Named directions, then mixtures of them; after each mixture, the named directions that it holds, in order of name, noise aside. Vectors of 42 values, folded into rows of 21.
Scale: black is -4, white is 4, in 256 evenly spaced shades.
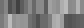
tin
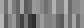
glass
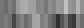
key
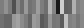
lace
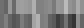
key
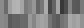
lace, tin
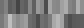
tin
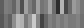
glass, lace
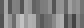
glass, tin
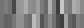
key, lace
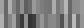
glass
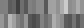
glass, tin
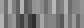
glass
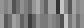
glass, lace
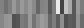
key, lace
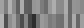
glass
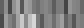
glass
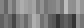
key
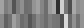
glass, lace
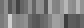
tin
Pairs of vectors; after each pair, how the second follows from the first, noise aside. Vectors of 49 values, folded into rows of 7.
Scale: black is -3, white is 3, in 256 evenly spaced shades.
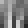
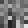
sign-scrambled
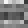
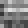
wrapped around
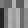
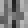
wrapped around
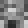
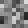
wrapped around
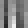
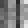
wrapped around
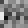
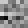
sign-scrambled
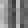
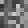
sign-scrambled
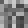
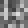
wrapped around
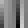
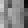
wrapped around
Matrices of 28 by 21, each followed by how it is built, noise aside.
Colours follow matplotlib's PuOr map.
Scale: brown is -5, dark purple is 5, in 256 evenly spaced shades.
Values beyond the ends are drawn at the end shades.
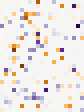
sparse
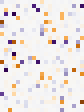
sparse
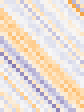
Toeplitz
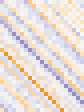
Toeplitz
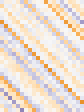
Toeplitz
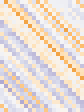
Toeplitz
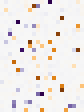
sparse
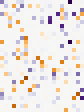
sparse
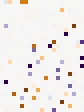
sparse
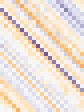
Toeplitz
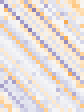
Toeplitz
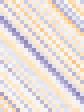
Toeplitz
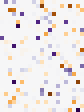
sparse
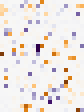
sparse
